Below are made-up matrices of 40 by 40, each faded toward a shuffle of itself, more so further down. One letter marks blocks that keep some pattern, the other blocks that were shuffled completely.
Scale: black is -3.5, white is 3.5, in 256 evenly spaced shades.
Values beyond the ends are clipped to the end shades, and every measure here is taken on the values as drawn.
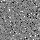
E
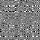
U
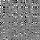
U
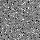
E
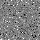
E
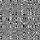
U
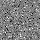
E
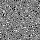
E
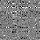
U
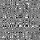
U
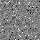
E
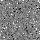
E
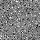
E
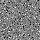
E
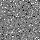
E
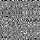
U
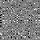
U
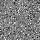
E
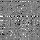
U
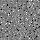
E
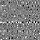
U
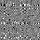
U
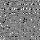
U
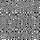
U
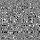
U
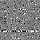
U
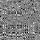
U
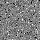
E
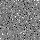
E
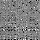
U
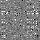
U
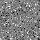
E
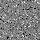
E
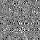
U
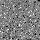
E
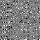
U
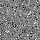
E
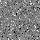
E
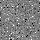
E
